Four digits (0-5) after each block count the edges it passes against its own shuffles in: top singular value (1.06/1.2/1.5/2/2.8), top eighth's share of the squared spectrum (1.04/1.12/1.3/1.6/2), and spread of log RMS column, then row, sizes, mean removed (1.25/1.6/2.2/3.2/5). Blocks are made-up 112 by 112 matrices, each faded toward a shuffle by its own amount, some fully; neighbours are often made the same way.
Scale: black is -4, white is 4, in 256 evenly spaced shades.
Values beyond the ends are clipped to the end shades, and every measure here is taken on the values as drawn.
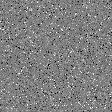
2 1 0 0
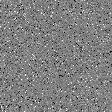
3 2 0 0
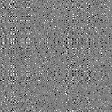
5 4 3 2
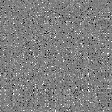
4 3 2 1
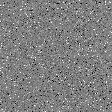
2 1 0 0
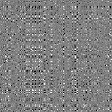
5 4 3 3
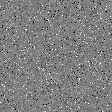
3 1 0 0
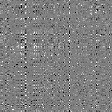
5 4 3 3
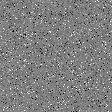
0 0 0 0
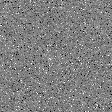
0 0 0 0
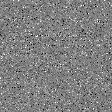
0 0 0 1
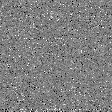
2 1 0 1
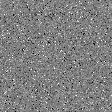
0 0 0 1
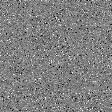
1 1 0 1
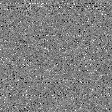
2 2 0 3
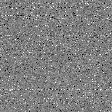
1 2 0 2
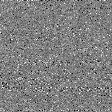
1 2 0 2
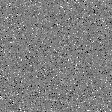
0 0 0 0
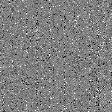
2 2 3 0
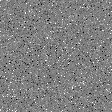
0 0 0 0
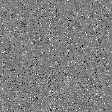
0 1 2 0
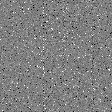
2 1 1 0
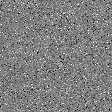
1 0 0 0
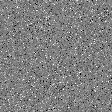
1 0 0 0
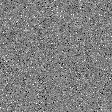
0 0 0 0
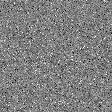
0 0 0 0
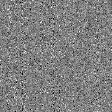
1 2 3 0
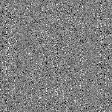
1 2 3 0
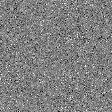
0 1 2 0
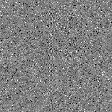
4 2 1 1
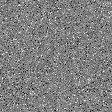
2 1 0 0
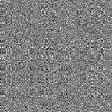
5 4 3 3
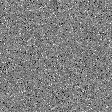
2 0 0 0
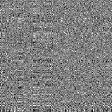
5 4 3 3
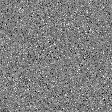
2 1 0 0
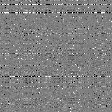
5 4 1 3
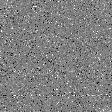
3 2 0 1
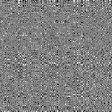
5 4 3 3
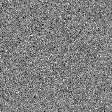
0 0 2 0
